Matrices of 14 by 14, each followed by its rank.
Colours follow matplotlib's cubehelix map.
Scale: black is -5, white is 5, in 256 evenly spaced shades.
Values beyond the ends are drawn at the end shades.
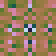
two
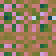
two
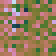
three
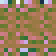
two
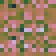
three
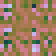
three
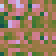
three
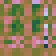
two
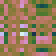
two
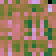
three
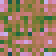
three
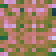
three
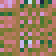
two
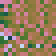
three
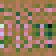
two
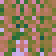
three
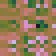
two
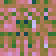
three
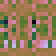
two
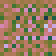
three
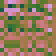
two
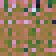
three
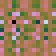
two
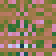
two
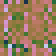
three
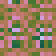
two
